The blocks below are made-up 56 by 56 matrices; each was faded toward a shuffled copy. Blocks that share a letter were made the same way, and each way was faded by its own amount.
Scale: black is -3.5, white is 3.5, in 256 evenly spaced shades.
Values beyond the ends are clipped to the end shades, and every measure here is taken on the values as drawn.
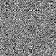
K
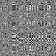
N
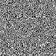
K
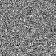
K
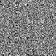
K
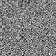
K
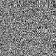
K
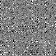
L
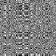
N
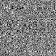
K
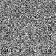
K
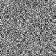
K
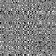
N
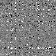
L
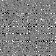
L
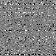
L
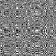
N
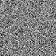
K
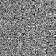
K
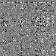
L
